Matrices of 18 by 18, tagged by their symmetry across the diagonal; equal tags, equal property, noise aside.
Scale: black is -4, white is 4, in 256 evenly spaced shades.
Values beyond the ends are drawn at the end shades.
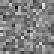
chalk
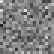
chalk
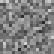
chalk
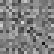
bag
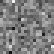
chalk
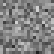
chalk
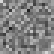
bag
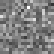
chalk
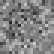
bag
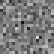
bag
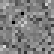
bag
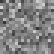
chalk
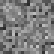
bag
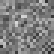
bag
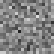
chalk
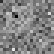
bag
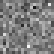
chalk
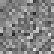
bag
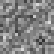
bag
